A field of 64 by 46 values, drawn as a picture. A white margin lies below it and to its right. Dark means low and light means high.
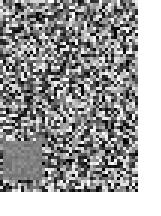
The halves do not mirror each other. The values spread evenly over their range. The bottom left is the calmest part. There is no overall slope. An odd patch, calmer than its surroundings, sits in the bottom left. No single row or column stands out from its neighbours. The grain is fine, like static.
